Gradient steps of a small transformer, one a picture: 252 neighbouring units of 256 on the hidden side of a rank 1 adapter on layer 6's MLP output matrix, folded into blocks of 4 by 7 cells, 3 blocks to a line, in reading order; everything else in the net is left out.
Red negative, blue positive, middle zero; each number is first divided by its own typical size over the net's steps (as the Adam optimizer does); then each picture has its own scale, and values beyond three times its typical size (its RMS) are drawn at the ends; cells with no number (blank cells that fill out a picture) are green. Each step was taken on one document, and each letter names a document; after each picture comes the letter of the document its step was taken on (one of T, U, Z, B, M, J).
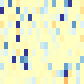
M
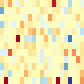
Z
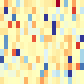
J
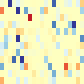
M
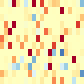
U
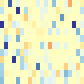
M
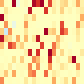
U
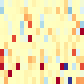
Z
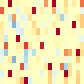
M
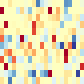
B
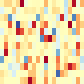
J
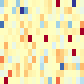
Z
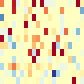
U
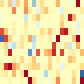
U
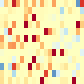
U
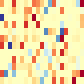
U
